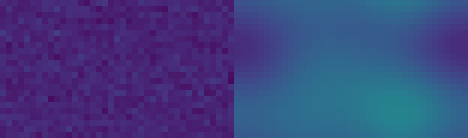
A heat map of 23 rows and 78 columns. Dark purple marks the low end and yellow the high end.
It is made of 1 by 2 panels. Panel 1,1: very low, fine-grained, faint in contrast. Panel 1,2: low, smooth.
